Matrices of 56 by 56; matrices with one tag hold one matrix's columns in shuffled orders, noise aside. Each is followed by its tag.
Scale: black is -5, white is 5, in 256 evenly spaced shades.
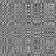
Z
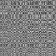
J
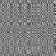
Z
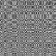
J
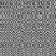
J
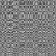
J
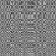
J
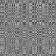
Z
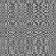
Z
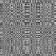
Z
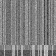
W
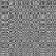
J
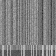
W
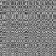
J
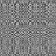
Z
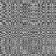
Z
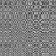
J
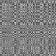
Z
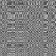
J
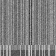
W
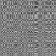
J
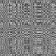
Z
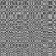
J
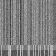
W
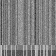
W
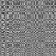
J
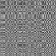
J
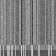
W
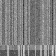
W
